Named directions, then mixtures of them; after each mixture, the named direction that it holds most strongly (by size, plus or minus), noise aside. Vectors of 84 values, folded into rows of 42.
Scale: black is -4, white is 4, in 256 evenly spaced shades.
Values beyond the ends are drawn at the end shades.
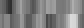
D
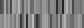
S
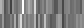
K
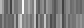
K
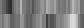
D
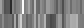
K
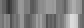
D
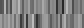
S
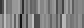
S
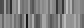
S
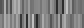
S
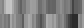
D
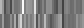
K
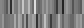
K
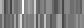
K
